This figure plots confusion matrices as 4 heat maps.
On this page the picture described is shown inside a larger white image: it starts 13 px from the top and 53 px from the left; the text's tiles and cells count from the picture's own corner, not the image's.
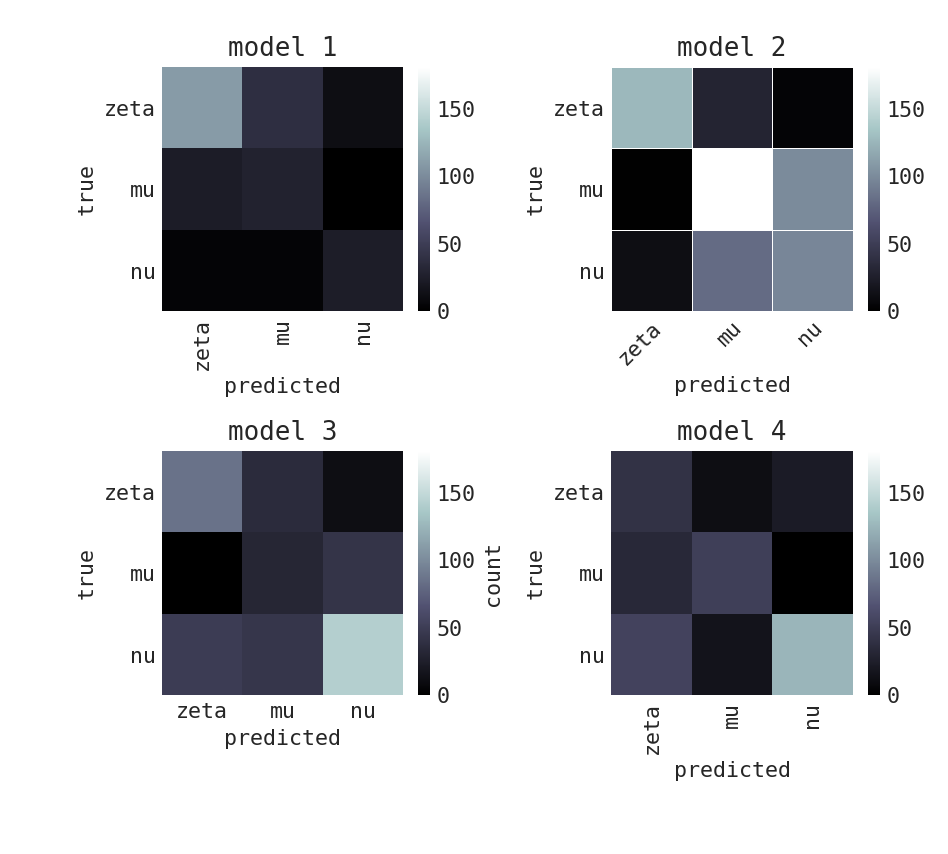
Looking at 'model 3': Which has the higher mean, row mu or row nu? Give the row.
nu
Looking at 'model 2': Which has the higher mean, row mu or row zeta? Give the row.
mu
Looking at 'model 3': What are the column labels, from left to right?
zeta, mu, nu
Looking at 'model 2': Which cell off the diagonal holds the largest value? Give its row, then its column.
mu, nu
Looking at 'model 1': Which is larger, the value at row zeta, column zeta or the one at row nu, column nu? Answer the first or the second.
the first
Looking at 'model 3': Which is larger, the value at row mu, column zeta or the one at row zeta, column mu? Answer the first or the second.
the second
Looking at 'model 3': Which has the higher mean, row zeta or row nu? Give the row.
nu
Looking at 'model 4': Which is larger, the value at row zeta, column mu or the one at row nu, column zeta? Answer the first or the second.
the second
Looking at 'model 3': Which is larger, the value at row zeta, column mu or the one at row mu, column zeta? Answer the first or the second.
the first
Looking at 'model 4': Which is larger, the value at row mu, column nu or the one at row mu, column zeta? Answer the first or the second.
the second
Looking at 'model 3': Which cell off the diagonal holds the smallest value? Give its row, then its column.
mu, zeta
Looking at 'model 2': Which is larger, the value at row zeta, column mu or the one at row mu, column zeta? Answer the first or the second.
the first
